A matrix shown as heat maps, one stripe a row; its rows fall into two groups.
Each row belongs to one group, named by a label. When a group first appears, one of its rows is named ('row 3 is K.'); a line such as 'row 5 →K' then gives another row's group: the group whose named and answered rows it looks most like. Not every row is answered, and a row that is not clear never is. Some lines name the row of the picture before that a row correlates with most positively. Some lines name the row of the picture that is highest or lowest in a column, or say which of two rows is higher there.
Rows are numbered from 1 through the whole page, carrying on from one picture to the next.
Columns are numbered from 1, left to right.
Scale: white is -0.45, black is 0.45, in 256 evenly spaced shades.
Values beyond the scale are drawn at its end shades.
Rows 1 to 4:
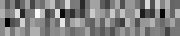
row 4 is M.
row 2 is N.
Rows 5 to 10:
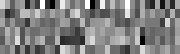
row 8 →N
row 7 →N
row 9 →N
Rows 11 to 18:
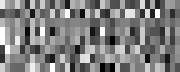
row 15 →M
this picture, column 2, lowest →16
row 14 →M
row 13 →M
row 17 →M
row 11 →M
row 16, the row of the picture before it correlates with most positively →8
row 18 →M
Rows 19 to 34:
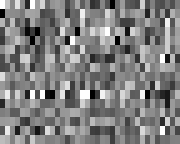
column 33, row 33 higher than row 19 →No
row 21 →N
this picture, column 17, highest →28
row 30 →M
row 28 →M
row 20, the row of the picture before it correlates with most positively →17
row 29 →M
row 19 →M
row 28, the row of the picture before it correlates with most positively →12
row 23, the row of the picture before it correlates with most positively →11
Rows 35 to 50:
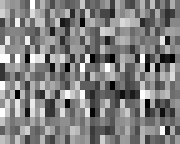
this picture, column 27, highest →45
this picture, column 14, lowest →45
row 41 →M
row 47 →M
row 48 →M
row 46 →M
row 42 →M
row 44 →M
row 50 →M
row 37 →N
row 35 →M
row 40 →M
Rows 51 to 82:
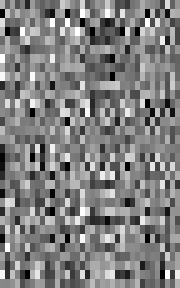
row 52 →M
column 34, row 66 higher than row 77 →No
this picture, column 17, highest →53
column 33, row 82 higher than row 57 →Yes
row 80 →N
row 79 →N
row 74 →M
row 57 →M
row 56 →N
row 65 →M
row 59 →M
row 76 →N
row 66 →N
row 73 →N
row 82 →N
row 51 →N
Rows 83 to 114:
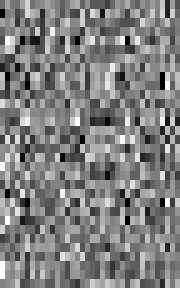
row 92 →N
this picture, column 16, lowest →96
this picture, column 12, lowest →100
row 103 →N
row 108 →M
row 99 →N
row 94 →M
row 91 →N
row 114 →N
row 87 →N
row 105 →N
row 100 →N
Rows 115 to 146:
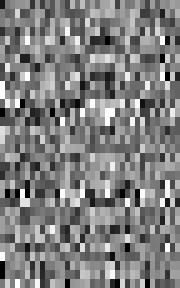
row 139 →N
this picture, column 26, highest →142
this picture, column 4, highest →136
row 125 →M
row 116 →N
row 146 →M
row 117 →M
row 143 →M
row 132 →N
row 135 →N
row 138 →N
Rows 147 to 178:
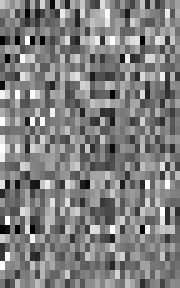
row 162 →M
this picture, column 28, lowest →151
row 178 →N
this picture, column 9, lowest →160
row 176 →M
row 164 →M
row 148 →N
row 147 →M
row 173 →M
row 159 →M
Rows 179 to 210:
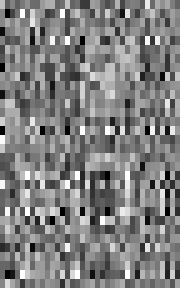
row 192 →M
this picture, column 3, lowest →190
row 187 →N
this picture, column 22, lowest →193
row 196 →N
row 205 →M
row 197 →N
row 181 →M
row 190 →N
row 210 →N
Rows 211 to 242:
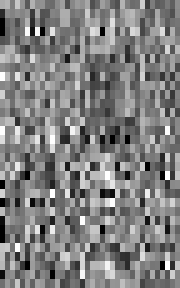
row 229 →M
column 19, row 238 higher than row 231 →Yes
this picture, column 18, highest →226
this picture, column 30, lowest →232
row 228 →N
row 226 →M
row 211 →M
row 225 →M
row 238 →M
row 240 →N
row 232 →M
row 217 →M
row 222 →M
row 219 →M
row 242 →N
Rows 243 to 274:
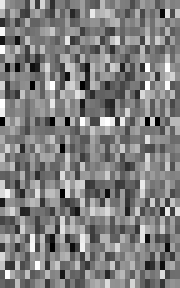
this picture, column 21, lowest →256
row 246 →M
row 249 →N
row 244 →N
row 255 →M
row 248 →M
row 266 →N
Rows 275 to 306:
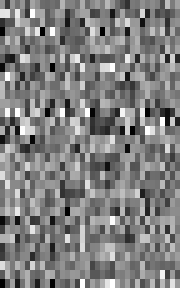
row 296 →N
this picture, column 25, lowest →287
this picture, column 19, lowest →278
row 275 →N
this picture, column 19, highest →287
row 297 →M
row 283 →N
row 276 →M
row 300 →M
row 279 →N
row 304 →M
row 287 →M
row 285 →M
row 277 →N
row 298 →M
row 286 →M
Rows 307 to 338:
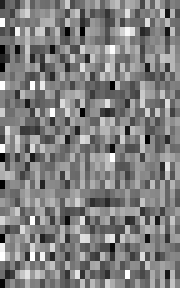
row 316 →M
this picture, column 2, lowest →321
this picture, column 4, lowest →310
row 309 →M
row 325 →N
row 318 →N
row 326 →N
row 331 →M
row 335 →M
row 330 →N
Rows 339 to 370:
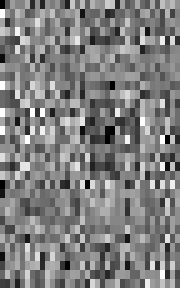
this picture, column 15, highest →351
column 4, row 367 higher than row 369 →No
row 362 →N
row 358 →M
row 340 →M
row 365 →N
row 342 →M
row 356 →M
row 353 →M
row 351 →M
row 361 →N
